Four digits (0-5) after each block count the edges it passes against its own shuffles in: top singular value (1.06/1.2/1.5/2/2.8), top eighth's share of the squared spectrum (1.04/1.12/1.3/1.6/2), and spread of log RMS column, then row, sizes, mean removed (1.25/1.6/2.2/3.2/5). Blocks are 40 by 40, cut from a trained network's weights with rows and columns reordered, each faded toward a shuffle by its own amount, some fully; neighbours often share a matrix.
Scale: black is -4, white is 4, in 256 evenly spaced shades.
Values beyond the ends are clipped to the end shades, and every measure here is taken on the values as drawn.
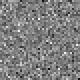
0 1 0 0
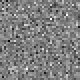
0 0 0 0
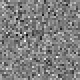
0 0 0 0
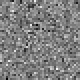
0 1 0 0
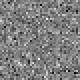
0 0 0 0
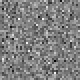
1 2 0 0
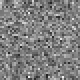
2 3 0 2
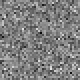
0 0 0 0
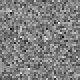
1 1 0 0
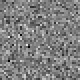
1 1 0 0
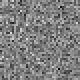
2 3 1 0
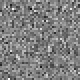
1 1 0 0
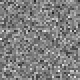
1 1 0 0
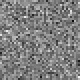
1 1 0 0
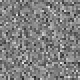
2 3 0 1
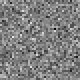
1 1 0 0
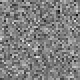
0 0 1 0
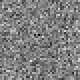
0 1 0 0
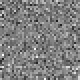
2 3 1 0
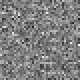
2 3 1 1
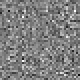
3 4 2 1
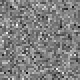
1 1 0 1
